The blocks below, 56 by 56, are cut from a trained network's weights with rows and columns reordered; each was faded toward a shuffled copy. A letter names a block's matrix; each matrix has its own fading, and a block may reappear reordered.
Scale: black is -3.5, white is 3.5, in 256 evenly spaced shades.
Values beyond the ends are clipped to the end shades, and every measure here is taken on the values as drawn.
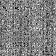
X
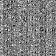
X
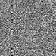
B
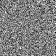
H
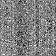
X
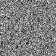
H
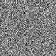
H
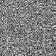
B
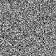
H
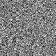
H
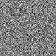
B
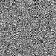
B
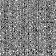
X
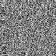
H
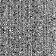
X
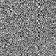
B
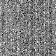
X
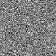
B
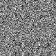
H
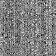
X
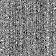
X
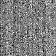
X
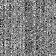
X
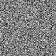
H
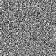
H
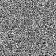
H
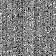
X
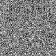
B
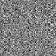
B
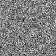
H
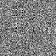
B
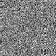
B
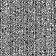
X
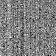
X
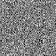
B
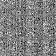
X
